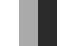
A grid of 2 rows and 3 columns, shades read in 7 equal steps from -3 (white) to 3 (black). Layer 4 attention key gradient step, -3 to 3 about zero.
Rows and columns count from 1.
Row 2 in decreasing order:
2 -1 -3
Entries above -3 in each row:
2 2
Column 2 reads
-1 -1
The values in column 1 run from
-3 to -3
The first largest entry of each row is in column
3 3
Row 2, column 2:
-1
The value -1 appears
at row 1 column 2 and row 2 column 2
